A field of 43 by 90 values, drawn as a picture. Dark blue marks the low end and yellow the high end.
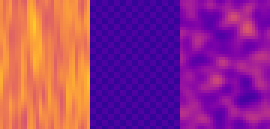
It is made of 1 by 3 panels. Panel 1,1: high, streaked downward. Panel 1,2: very low, checkered, faint in contrast. Panel 1,3: low, blotchy.
